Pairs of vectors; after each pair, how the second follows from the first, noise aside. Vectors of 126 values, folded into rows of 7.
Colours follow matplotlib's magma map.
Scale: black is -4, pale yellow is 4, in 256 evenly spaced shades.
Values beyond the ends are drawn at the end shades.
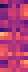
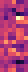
wrapped around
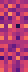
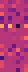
partly zeroed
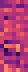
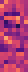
wrapped around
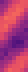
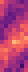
negated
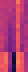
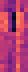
wrapped around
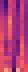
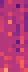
partly zeroed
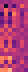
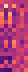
negated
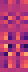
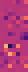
partly zeroed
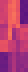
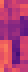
wrapped around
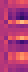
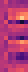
negated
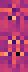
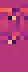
partly zeroed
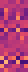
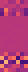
partly zeroed
